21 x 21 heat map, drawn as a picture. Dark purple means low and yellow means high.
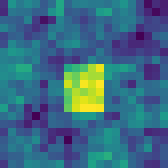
The centre is the ninth with the highest average. The field is mottled with small blotches. There is no overall slope. An odd patch, higher than its surroundings, sits in the centre. The ninth with the lowest average is the top right. No regular stripes run through it. The values are skewed, with a long tail toward high values. The centre is the roughest part.
